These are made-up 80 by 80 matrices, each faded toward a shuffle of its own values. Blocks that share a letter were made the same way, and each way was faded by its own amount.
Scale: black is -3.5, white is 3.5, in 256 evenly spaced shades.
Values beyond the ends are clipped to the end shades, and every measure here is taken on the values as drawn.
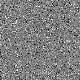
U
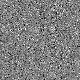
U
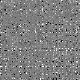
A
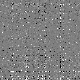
A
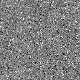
U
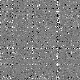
A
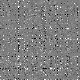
A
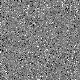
U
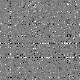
A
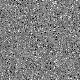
U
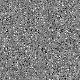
U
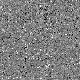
U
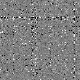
A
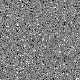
U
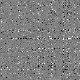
A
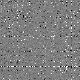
A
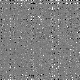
A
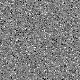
U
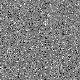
U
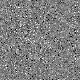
U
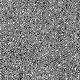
U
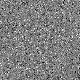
U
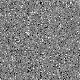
U
